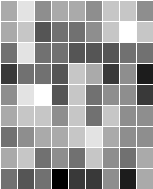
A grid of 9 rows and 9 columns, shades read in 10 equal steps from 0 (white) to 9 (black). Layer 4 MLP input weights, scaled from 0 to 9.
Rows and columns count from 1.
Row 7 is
5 4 3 3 2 1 3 4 4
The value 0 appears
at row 2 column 8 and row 5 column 3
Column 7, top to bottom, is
2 2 6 7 4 2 3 4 4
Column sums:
38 24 35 45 34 37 34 36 40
